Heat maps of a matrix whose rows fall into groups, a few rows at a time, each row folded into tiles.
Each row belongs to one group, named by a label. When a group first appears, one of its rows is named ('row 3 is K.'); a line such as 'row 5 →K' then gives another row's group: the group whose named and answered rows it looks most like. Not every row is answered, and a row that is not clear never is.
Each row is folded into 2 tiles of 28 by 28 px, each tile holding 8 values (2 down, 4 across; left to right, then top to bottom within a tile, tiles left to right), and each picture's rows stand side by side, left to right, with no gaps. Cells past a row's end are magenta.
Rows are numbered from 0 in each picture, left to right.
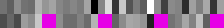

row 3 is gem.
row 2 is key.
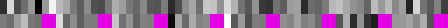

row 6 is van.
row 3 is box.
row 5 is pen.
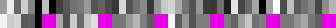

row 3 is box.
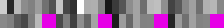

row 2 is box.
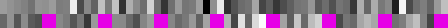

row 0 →van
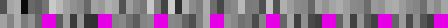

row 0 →pen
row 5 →van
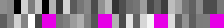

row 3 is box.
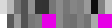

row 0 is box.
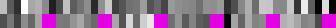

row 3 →van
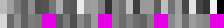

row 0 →box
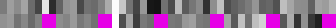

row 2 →box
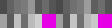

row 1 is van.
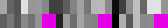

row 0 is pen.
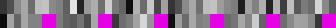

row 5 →key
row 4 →gem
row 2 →gem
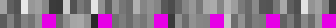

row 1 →key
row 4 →box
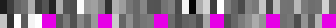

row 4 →gem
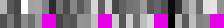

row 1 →gem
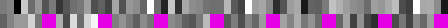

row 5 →pen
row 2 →key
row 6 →van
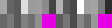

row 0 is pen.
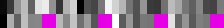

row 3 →box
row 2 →box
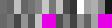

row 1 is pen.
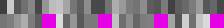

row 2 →box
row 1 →box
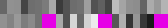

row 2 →van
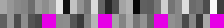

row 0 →van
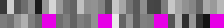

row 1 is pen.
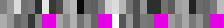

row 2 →box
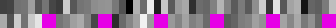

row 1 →key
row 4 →gem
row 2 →gem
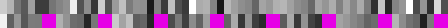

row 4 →van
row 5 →van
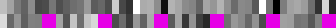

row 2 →pen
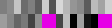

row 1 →van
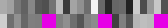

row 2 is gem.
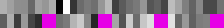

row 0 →van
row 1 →key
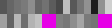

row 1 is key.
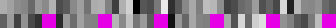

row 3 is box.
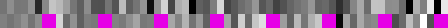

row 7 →gem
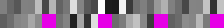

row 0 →gem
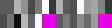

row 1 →pen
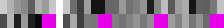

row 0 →van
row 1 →box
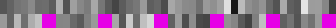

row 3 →van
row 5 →pen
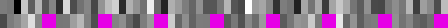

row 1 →key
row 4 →pen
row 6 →box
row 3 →box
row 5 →gem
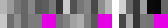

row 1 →key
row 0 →box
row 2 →box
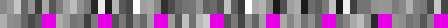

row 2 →pen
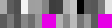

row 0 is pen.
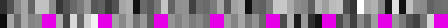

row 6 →pen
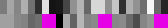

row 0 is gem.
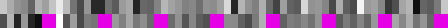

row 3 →van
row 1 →box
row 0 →van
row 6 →pen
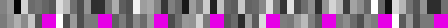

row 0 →gem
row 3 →gem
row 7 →box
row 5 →key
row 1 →box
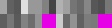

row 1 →box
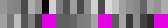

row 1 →gem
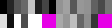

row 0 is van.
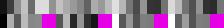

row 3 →box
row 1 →van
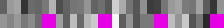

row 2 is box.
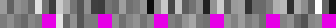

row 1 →box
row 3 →key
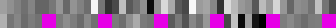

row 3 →pen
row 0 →box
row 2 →key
